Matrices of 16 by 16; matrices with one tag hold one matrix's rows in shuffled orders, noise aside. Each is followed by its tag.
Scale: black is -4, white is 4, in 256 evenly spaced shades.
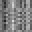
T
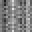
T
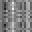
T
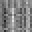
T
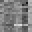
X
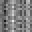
T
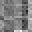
X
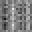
T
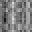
T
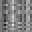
T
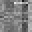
X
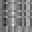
T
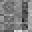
X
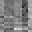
X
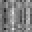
T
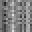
T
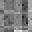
X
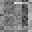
X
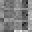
X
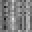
T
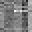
X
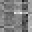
X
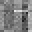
X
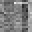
X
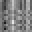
T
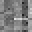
X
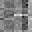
X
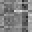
X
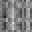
T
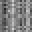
T
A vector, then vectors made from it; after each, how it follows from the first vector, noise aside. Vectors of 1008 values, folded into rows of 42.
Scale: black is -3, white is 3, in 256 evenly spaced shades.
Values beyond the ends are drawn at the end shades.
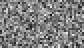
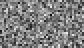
copied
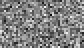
sign-scrambled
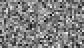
copied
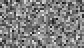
reversed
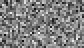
reversed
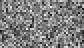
sign-scrambled
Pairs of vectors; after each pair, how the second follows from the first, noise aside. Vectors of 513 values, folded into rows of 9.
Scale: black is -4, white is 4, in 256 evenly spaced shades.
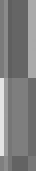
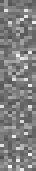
shuffled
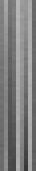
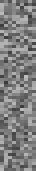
shuffled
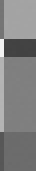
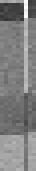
wrapped around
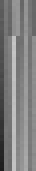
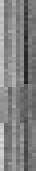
wrapped around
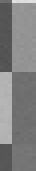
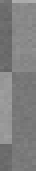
shrunk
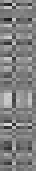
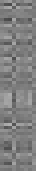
shrunk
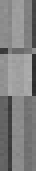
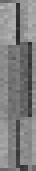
wrapped around
